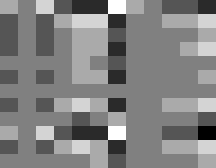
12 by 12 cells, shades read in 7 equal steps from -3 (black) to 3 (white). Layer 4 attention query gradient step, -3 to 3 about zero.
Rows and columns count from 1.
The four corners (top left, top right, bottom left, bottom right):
1 -2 0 1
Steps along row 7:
same same same same same same same same same same same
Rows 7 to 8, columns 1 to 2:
0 0 | -1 0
